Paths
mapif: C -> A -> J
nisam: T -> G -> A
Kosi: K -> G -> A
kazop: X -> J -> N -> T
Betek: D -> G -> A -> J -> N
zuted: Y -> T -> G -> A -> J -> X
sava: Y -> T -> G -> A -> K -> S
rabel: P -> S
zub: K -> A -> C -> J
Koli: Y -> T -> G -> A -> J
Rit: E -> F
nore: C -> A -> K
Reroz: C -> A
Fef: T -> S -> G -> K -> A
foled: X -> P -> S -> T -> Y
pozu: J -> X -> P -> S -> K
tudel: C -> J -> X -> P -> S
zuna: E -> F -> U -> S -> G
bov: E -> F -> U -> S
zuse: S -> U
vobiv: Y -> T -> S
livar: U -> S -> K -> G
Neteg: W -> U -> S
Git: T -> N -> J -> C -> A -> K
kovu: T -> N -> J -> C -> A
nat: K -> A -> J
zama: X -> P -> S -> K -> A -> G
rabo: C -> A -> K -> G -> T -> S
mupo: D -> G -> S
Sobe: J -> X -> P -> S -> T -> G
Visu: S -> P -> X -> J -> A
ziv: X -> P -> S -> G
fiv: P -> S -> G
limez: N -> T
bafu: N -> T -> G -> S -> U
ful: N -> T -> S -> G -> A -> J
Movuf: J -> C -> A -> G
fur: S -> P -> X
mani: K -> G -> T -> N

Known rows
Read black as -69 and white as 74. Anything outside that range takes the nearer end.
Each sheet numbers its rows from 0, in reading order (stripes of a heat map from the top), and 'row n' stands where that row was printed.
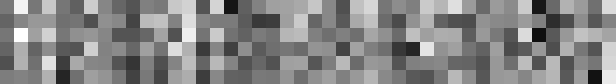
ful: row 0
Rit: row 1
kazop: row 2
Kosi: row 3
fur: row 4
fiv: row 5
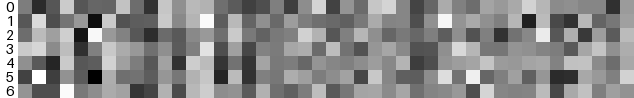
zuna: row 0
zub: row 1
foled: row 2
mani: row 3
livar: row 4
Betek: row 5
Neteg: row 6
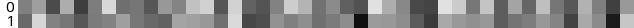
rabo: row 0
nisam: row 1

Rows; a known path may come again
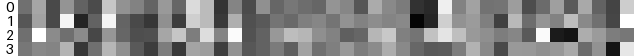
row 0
Kosi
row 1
zama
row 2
kovu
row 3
fiv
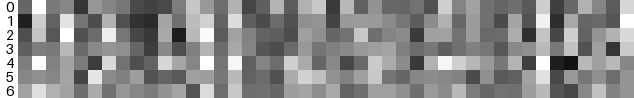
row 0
zuted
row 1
Visu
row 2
pozu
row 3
rabel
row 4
Git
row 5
vobiv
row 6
limez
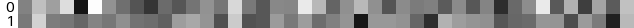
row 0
foled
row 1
nisam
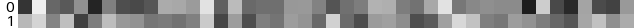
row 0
mapif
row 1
mani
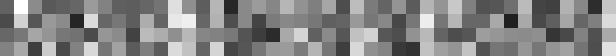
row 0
Koli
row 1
nat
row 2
Rit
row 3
Fef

